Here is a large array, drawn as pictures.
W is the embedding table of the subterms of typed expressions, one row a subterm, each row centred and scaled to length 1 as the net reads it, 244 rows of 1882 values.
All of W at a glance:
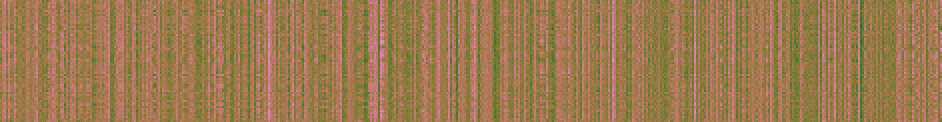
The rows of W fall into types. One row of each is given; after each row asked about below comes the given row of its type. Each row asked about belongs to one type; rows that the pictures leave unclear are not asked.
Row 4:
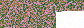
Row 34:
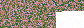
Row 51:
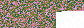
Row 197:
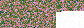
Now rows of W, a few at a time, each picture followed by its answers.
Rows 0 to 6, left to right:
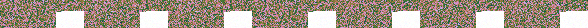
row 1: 4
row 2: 4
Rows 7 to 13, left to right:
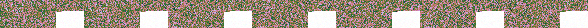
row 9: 4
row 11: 51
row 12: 4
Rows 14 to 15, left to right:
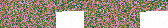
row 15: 51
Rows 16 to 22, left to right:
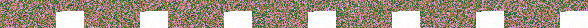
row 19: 51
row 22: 197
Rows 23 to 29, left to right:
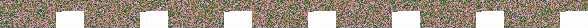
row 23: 51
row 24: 51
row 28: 197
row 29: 34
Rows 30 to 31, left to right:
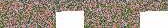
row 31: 34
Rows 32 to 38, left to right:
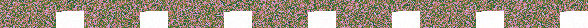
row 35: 4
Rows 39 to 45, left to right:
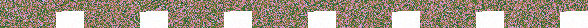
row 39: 34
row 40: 4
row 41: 34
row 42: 34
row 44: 4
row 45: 4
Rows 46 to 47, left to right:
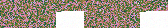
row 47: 51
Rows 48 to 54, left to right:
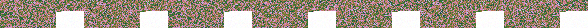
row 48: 197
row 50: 197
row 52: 34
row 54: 34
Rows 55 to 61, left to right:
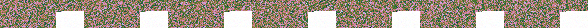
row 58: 4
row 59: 197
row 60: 4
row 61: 4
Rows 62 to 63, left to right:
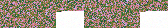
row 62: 51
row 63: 34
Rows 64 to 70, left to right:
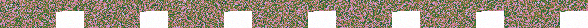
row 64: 34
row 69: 51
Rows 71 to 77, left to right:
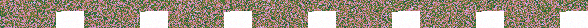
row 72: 197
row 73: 4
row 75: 51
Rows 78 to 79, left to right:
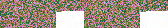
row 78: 197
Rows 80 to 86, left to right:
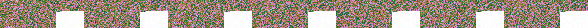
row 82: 4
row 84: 197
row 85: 51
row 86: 4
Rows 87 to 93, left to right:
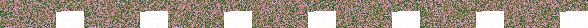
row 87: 197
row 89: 4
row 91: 34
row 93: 34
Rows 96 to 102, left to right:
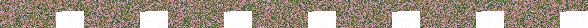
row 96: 34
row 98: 34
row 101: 51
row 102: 4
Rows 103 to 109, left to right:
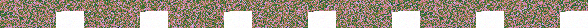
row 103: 197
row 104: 197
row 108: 197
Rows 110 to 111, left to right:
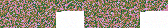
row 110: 51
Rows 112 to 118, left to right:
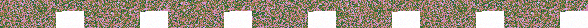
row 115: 197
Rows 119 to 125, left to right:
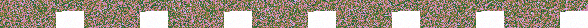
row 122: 34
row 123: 34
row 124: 51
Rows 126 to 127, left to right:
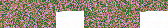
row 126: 4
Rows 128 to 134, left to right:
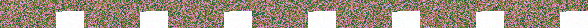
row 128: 4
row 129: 4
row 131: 197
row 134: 4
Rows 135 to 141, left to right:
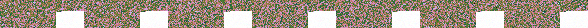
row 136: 51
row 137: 4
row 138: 4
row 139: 197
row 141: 4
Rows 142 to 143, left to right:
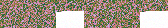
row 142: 4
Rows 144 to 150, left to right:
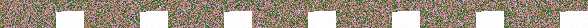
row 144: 4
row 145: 4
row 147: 4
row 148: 197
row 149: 34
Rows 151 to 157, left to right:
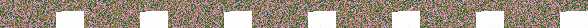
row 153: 4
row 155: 51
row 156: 34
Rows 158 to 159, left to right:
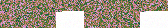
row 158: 34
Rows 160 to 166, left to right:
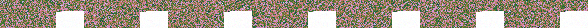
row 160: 197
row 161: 34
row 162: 4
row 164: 51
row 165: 34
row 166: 197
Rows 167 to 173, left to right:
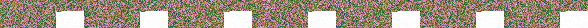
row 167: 4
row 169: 34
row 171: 34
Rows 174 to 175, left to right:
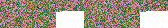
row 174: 34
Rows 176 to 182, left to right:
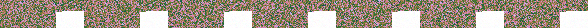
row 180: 34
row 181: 4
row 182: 34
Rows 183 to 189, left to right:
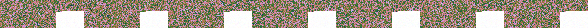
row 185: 34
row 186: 51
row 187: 51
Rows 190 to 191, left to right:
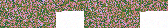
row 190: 34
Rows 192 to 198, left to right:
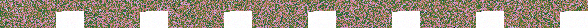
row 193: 51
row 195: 4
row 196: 197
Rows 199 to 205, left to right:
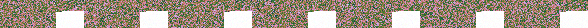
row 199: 51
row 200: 34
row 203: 34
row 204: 197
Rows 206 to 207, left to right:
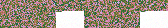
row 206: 34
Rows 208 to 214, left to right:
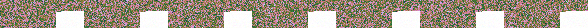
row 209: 34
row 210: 34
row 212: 51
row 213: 4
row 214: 4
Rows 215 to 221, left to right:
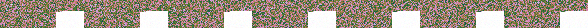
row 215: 34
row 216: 34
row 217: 51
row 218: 197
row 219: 51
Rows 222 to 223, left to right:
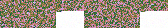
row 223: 197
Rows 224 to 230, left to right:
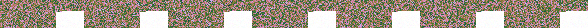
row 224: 4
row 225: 34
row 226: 34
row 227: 197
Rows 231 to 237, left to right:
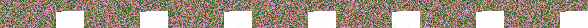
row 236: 4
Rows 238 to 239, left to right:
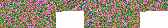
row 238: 4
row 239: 34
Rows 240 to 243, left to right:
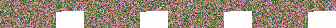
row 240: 197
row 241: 51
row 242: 34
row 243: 197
